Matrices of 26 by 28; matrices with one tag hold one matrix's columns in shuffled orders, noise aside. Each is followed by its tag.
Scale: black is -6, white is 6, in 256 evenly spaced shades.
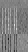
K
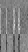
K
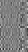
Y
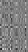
Y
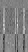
K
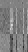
K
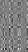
Y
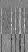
K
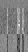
K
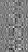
Y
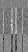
K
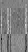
K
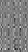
Y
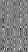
Y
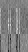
K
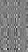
Y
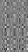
Y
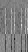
K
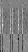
K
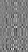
Y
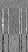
K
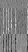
K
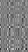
Y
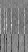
K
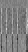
K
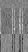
K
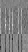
K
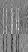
K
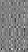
Y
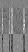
K
